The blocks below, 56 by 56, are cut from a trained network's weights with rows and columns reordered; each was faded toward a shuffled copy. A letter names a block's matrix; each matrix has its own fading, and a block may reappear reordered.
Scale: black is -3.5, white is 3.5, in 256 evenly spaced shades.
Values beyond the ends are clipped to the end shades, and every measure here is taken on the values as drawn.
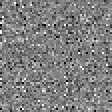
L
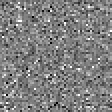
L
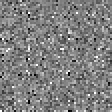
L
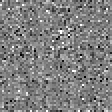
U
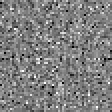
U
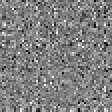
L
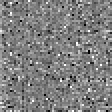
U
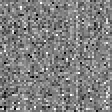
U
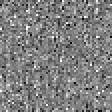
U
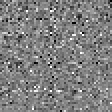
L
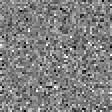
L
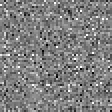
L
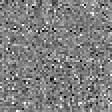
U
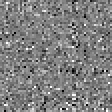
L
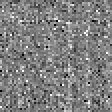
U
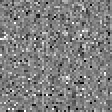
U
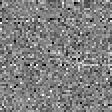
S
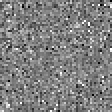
U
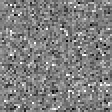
U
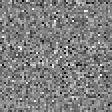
S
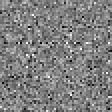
S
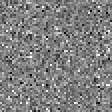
L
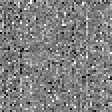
U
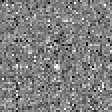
L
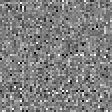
L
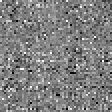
U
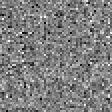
L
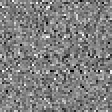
S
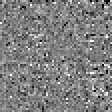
L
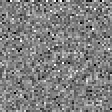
S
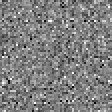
S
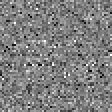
S
